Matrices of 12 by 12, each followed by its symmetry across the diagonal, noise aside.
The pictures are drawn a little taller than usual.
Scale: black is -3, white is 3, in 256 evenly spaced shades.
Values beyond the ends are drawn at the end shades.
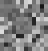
symmetric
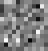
antisymmetric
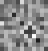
symmetric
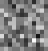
antisymmetric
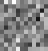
neither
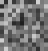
symmetric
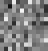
neither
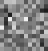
neither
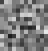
neither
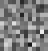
antisymmetric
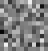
antisymmetric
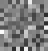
symmetric
